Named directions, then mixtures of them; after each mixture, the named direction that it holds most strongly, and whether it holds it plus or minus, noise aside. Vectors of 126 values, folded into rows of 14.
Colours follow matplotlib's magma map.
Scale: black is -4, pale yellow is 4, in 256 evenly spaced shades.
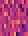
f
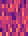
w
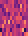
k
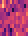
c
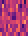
w, plus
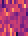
c, minus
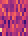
k, minus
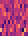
k, minus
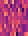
f, plus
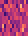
f, minus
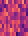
f, plus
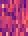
w, plus
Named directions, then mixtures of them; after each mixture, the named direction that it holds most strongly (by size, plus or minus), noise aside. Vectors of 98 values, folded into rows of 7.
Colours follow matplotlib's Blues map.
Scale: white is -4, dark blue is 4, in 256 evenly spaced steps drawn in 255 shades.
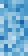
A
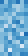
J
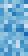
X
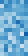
J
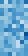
X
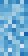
J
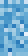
J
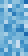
X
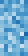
J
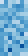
J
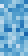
A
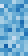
A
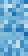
X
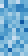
A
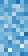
J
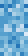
X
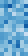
X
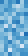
J
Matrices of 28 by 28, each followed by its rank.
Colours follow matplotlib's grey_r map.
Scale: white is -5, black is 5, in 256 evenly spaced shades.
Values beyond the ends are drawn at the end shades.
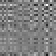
two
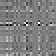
two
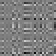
two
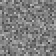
full rank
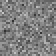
full rank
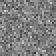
full rank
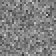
full rank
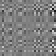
two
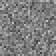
full rank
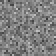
full rank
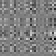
two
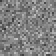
full rank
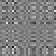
two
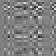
two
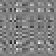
two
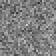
full rank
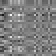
two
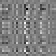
two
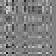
two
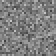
full rank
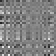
two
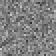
full rank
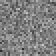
full rank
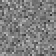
full rank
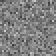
full rank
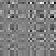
two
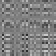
two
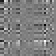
two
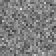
full rank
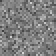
full rank
